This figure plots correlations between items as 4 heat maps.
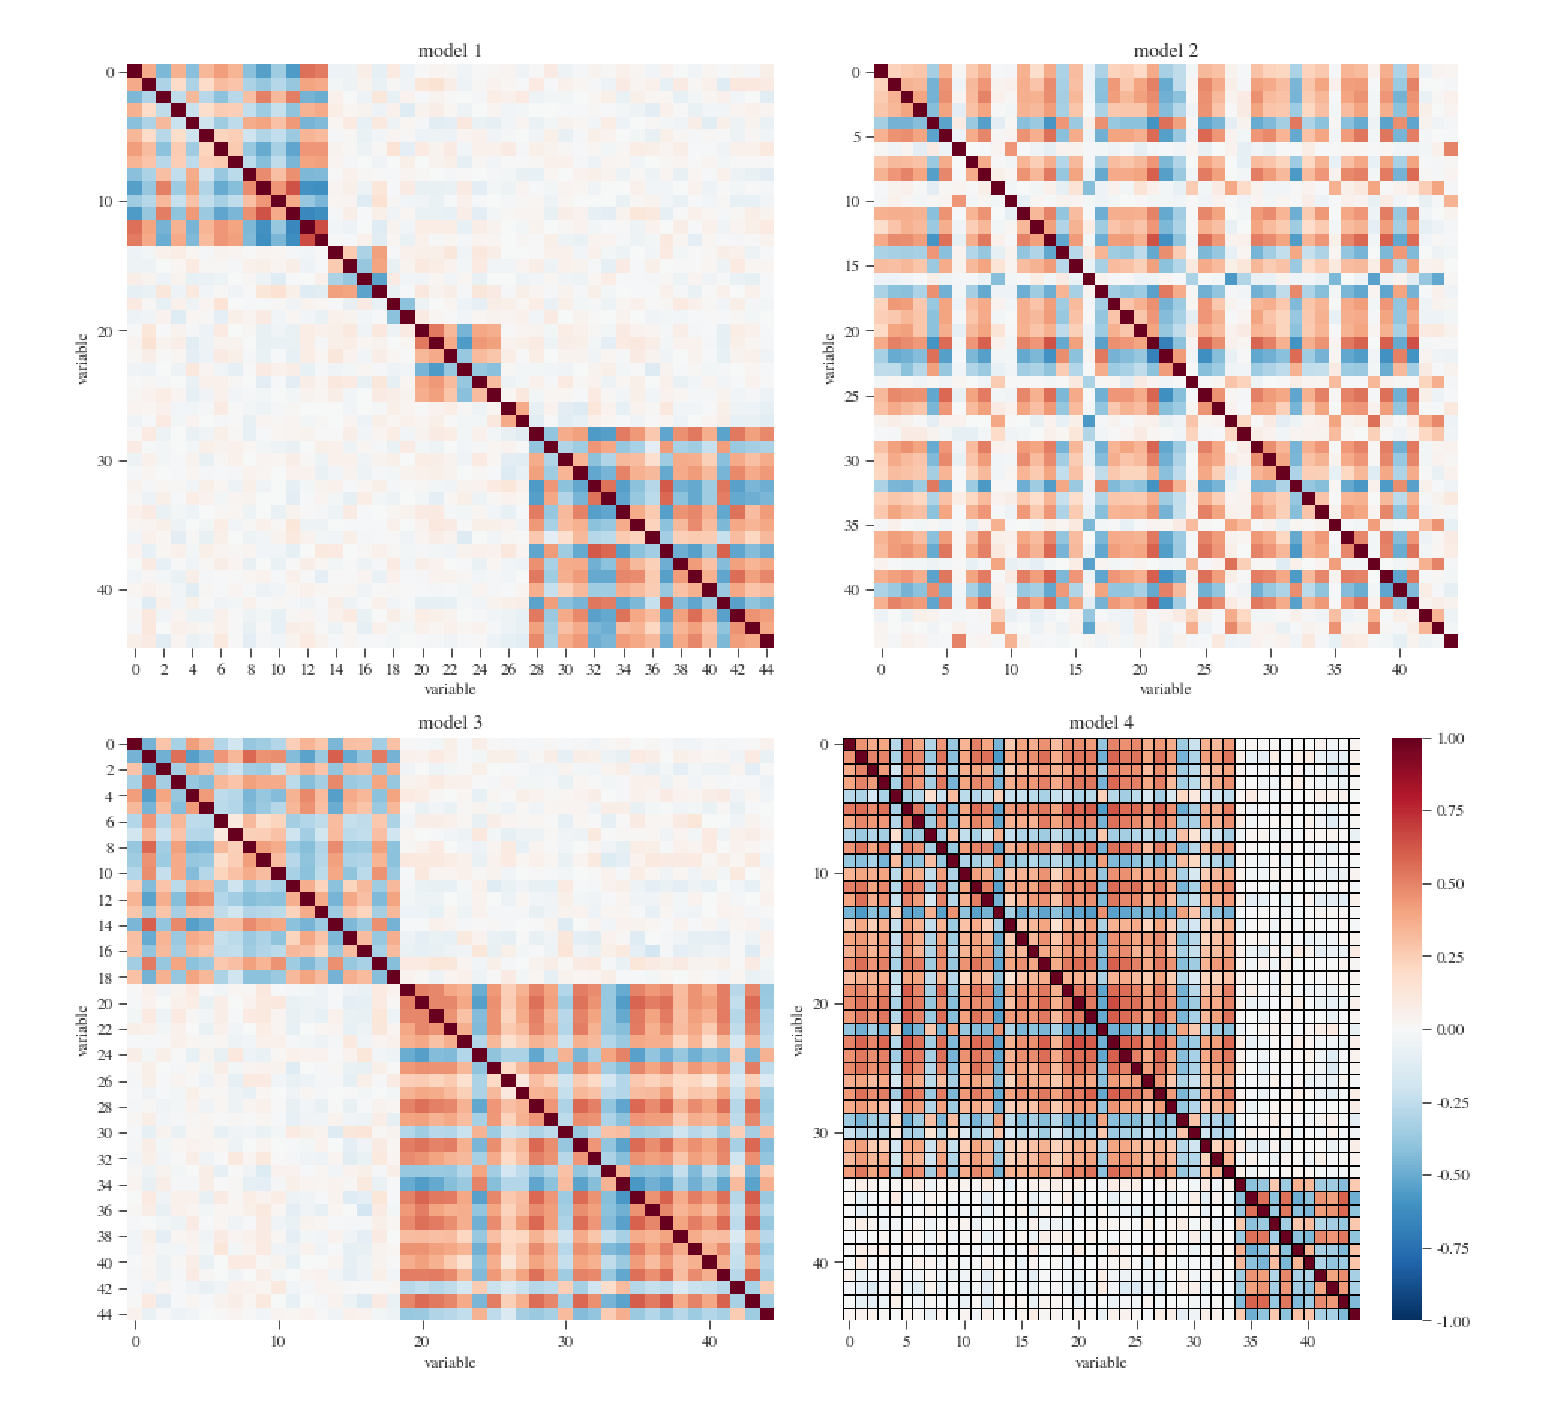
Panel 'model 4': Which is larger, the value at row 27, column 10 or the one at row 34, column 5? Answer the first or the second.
the first
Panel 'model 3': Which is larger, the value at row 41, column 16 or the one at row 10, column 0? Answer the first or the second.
the first
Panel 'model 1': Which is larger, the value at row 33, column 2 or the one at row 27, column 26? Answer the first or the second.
the second
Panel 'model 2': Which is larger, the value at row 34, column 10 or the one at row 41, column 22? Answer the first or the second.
the first
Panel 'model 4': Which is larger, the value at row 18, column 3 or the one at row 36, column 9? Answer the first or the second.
the first
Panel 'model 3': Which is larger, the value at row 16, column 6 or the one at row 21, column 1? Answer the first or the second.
the second
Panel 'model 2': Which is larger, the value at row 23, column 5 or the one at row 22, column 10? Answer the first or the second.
the second
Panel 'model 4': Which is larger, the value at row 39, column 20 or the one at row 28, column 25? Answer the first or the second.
the second
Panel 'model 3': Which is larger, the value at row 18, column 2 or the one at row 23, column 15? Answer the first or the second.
the first
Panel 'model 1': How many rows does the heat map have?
45
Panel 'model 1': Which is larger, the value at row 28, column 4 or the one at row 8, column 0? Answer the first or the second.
the first
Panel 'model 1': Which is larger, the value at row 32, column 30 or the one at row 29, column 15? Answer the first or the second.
the second
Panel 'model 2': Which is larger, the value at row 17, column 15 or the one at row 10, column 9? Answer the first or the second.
the second
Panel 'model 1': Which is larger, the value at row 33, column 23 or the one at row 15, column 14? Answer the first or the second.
the second
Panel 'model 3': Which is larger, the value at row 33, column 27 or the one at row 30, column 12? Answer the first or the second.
the second
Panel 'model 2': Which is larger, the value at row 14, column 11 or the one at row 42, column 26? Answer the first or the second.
the second
